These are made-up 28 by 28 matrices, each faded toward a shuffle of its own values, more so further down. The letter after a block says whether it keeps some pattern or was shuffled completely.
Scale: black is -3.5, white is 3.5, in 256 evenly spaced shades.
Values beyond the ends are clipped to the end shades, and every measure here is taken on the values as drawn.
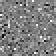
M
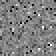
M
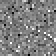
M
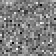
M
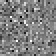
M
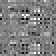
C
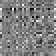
C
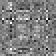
C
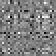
C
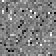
M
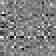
C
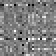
C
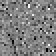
M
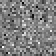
M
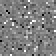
M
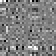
C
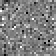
M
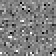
M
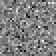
M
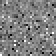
M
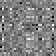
C
